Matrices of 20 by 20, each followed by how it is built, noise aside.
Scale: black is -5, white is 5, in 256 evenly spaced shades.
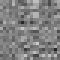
low rank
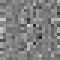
low rank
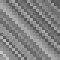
Toeplitz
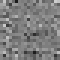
low rank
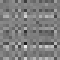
low rank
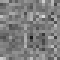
low rank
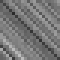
Toeplitz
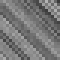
Toeplitz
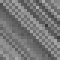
Toeplitz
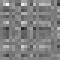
low rank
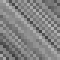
Toeplitz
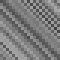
Toeplitz
